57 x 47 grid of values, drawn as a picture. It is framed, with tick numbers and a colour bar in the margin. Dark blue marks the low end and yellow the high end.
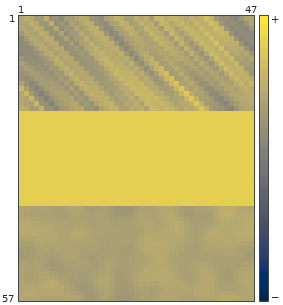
The table splits into 3 rows of 1 panel. Panel 1,1: high, slanting down to the right. Panel 2,1: very high, flat. Panel 3,1: high, blotchy, faint in contrast.
